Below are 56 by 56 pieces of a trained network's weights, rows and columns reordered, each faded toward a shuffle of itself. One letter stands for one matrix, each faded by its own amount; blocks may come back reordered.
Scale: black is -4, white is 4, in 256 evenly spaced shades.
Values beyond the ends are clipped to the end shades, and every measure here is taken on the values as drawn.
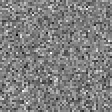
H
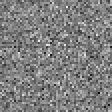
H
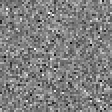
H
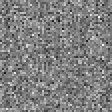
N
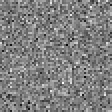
H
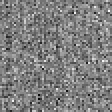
N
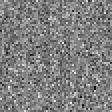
N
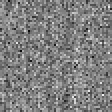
N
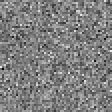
H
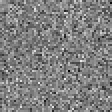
H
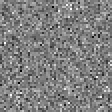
H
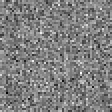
N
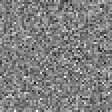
H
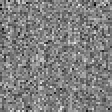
N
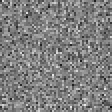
N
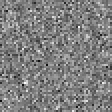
N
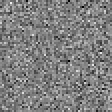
H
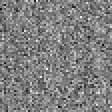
N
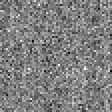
N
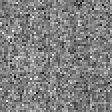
N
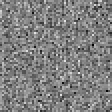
N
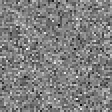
H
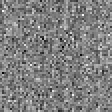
N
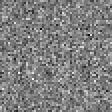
N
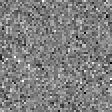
H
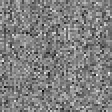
N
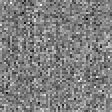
N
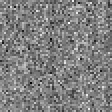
N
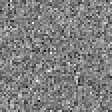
H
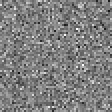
H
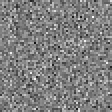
H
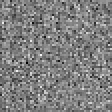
N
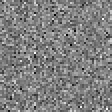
H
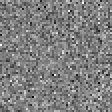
H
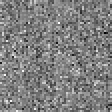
N
